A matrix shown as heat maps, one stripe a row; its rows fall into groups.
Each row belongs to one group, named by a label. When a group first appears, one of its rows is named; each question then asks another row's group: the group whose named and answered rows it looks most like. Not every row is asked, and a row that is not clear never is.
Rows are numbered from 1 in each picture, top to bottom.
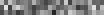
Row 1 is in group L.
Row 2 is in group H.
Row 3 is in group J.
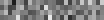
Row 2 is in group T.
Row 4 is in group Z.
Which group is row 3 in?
H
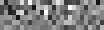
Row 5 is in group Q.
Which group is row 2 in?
J
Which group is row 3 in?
T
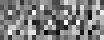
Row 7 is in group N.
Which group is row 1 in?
Q
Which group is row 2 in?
J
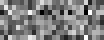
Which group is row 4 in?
Q
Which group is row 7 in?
J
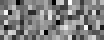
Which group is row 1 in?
J
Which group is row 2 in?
N
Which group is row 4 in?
Z
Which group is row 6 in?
Q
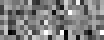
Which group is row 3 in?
J
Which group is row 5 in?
T
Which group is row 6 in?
H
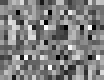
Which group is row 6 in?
N
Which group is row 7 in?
N
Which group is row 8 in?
N
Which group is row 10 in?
J
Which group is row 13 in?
H
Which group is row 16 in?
L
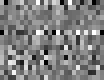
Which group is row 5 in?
Z
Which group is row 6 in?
T
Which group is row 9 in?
Z
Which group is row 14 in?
L
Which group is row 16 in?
T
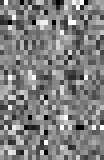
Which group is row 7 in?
H
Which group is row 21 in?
T
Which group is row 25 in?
Q
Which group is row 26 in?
H
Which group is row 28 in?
Z
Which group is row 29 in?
T
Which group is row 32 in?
L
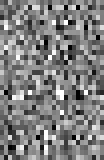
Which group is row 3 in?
T
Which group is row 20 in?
H
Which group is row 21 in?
N
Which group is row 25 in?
Q
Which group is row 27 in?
T
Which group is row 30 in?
T
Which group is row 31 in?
T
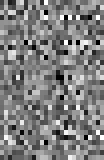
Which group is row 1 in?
T
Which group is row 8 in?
L
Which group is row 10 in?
J
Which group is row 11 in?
N
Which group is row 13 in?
Q
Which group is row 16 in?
L
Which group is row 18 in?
J
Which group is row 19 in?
Z
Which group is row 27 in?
Q
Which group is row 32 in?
J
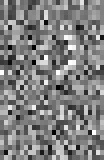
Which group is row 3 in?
T
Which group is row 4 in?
T
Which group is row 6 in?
H
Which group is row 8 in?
Q
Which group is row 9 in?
N
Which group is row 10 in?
J
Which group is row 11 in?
L
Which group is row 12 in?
T
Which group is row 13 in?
J
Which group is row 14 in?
Q
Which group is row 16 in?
Z
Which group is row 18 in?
L
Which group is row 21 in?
T
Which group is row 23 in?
H
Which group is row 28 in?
N
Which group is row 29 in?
L
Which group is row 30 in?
Z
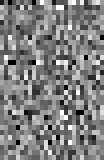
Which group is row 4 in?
N
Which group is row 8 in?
L
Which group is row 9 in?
N
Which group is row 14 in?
L
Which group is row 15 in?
L
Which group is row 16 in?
L
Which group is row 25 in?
Z
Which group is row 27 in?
J
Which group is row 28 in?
N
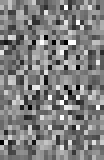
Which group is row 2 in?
L
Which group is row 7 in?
J
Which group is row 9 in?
J
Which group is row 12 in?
Z
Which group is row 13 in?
Q
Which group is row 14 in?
Z
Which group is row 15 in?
T
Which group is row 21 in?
H
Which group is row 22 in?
Q
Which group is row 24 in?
H
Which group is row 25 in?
J
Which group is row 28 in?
N
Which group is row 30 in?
H
